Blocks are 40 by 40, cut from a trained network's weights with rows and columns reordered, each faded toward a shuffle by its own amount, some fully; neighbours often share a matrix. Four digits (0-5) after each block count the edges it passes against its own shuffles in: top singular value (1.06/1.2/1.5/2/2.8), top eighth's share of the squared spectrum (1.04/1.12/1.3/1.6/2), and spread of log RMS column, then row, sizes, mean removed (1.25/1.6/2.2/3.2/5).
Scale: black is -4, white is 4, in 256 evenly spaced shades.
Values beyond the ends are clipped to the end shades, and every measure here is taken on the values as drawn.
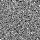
0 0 0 0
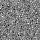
0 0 0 0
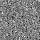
0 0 0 0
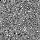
0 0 0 0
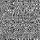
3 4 1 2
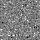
1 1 0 0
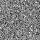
0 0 0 0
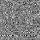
2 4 1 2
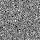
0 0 0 0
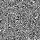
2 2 0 1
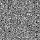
1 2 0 0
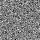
0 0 0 0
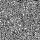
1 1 0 0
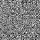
2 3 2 2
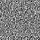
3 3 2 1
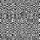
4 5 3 2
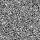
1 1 0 0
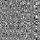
3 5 2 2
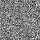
2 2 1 0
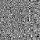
3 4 2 1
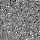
1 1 0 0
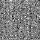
1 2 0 2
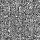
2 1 0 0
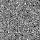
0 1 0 0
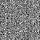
2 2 0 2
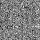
1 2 0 1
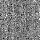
2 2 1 2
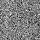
1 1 0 0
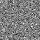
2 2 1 0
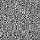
3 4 2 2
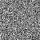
0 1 0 0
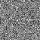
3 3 1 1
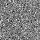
0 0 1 0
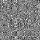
3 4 2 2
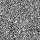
0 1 0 0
